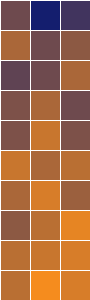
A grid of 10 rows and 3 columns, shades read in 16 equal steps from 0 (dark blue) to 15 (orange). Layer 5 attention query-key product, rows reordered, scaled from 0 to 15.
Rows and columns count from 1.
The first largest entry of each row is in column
1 1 3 2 2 1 2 3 3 2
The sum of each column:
87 95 94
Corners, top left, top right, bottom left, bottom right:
6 3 11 13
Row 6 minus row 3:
7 4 1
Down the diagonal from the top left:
6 6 10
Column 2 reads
0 6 6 10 12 10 13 11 12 15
